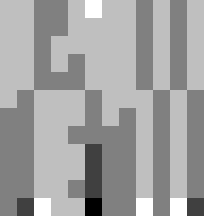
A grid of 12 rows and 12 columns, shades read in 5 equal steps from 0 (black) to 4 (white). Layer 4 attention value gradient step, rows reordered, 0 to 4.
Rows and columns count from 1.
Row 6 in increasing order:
2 2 2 2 3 3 3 3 3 3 3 3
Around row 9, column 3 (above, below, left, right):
3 3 2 3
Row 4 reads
3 3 2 3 2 3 3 3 2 3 2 3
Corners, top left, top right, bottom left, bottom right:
3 3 2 1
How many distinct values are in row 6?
2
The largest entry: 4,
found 4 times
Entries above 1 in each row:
12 12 12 12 12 12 12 12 11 11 11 9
